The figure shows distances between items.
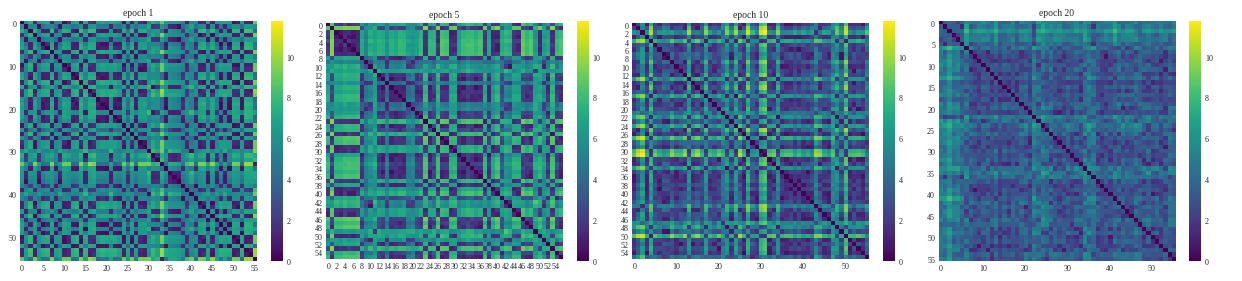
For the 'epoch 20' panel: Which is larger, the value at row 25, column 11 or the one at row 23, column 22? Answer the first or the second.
the second
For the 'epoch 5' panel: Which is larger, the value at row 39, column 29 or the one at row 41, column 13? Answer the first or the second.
the second
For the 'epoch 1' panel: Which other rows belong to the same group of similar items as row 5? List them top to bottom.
2, 6, 8, 12, 13, 18, 19, 20, 22, 23, 27, 34, 38, 41, 47, 49, 52
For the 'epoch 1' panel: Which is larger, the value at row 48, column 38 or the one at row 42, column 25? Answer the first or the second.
the second
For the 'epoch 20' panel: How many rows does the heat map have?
56
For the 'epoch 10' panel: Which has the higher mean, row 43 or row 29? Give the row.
43
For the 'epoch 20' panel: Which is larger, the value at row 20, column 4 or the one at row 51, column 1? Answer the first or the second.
the first
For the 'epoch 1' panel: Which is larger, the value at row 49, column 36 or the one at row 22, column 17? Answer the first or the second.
the second
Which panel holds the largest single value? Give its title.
epoch 10
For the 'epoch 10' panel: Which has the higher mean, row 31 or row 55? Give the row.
31
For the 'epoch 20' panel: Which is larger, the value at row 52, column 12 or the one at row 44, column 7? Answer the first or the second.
the second
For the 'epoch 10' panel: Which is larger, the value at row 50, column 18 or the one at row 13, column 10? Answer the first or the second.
the first
